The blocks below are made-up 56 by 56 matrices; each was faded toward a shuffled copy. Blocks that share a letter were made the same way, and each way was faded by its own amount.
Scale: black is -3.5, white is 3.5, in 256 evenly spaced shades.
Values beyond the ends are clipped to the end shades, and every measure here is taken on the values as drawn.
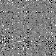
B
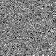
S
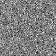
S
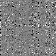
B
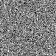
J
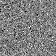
J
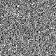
S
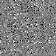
B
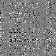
B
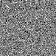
S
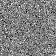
J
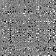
B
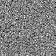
S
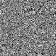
S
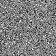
J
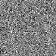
S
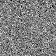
J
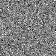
J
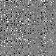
B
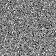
J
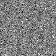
S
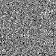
S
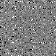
B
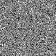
S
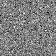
J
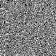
S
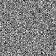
S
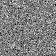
J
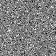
J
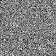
S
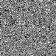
S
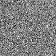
S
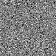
S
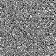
S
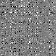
B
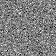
J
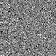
S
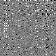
B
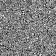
J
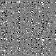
B
